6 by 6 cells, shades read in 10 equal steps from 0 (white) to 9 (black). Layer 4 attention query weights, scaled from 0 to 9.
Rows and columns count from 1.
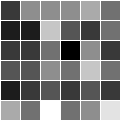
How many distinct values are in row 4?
4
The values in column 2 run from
4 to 8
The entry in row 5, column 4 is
7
